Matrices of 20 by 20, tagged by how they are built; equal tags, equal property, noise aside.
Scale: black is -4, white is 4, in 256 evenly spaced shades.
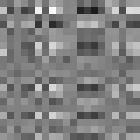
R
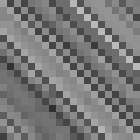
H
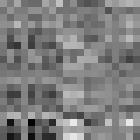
R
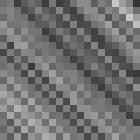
H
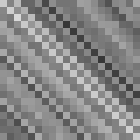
H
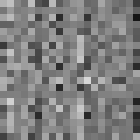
R
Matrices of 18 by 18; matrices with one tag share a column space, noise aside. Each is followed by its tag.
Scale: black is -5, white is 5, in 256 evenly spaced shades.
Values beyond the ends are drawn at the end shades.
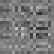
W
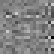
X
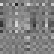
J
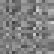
W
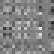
W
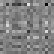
J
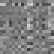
J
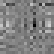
J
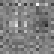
J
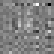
J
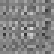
W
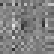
J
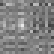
J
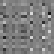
X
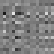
X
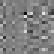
X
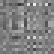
J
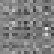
W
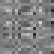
W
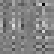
J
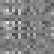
W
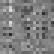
W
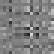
W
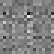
X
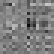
J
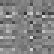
X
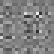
X
